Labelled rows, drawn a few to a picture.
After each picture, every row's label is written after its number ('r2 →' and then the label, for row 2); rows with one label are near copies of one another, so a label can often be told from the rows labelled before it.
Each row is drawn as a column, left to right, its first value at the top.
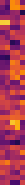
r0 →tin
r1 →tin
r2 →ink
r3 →ink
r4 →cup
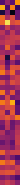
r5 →cup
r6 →tin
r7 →cup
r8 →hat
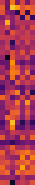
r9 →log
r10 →tin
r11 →ink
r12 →cup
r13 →log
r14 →cup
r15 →log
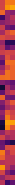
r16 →log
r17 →ink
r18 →ink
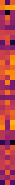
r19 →ink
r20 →cup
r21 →ink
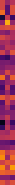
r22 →log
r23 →tin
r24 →log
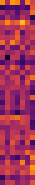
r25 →hat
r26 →tin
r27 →hat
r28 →hat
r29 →tin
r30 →hat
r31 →log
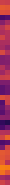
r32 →log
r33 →log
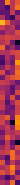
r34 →tin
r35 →hat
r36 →log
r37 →ink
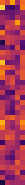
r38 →ink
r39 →hat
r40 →hat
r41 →tin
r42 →ink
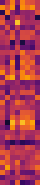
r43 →cup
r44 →log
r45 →ink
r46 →tin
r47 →ink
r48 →ink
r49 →ink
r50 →log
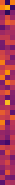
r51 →ink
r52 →cup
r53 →hat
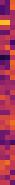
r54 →tin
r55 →tin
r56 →ink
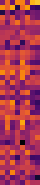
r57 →cup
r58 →ink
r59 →cup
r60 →hat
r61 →ink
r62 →cup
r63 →hat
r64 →hat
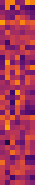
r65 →tin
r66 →ink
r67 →hat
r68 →cup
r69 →tin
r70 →hat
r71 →hat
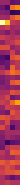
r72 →tin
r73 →tin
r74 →cup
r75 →cup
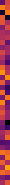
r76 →cup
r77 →log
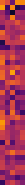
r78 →ink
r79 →hat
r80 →cup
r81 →hat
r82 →hat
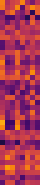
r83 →ink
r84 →log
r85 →log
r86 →ink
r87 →hat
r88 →log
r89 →cup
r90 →log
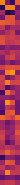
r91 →hat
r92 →cup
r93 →cup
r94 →hat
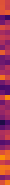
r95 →log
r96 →log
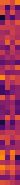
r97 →log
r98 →hat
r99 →log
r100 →hat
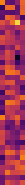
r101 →hat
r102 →cup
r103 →cup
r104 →tin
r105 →log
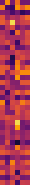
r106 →cup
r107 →hat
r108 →tin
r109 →ink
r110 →cup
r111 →cup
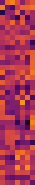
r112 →cup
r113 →hat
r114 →hat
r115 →log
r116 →cup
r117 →log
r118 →ink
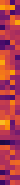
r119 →ink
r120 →ink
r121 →cup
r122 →tin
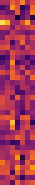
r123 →tin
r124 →tin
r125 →ink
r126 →log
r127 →hat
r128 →tin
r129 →log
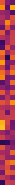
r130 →ink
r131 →tin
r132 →cup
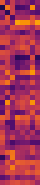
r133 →hat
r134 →cup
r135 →log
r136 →tin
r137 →tin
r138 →tin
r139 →cup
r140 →tin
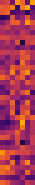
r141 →log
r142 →log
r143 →cup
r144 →hat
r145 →ink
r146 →cup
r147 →hat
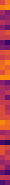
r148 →ink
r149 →ink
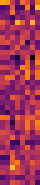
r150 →hat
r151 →hat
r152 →log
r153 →tin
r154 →hat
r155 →ink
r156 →tin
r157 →ink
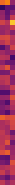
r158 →hat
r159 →hat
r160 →tin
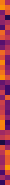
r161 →ink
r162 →log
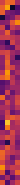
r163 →log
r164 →ink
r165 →hat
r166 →tin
